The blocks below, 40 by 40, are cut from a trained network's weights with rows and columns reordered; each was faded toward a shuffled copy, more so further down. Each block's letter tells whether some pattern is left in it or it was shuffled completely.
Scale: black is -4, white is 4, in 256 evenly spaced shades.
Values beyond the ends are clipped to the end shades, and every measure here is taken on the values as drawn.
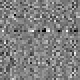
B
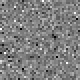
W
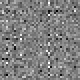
B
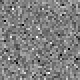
W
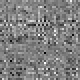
B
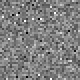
W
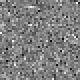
W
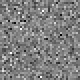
W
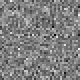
B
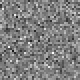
W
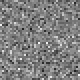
W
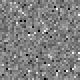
W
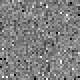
W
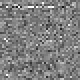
B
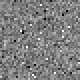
W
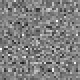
B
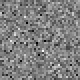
W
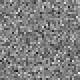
W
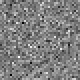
W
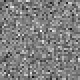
W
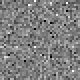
W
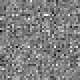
B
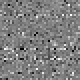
B
